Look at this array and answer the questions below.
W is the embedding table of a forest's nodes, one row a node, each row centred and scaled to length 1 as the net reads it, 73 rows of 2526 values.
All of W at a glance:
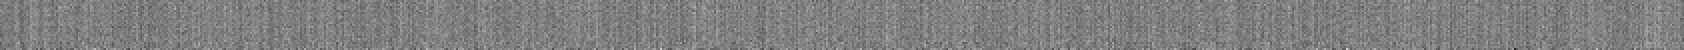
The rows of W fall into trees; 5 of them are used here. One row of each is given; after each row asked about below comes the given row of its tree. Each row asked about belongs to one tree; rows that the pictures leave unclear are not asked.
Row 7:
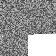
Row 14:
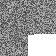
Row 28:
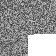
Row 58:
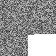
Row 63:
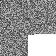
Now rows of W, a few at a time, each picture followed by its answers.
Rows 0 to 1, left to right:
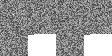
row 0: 58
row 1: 58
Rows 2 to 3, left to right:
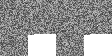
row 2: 28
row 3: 58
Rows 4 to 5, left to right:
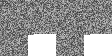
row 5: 14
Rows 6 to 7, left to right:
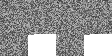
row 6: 63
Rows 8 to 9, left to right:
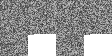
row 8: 28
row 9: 14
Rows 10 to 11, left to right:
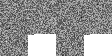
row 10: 14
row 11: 14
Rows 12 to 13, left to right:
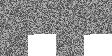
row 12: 14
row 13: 28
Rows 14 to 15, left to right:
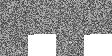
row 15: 58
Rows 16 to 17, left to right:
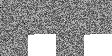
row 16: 58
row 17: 63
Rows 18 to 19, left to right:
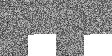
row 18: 63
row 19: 28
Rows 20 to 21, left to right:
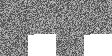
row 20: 14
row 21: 28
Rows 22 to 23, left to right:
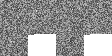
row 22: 58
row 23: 14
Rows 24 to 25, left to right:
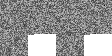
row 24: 14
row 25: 63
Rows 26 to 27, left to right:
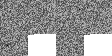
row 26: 28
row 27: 63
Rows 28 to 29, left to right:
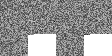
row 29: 58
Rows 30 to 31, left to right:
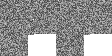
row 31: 14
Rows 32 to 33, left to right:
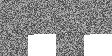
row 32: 58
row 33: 63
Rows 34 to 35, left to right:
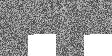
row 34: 7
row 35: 14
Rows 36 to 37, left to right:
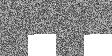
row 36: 28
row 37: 14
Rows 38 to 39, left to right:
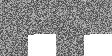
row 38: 58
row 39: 63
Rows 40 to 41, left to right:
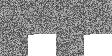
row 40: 63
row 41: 28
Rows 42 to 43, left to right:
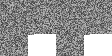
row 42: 14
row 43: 63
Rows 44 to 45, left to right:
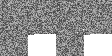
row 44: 58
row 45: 14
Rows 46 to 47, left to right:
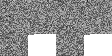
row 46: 63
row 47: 63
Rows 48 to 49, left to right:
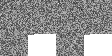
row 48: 28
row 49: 63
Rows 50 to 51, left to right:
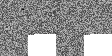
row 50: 58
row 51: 14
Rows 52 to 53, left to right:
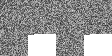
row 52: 28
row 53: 7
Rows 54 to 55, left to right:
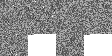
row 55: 14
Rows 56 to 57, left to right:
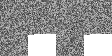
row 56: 28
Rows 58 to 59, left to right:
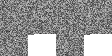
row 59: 58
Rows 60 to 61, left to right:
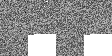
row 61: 14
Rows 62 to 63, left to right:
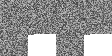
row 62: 58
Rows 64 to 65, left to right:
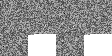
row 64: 63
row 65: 63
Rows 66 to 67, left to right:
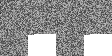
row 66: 28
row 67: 14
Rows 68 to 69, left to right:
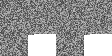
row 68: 63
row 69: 63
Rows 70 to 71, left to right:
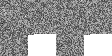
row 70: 63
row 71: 28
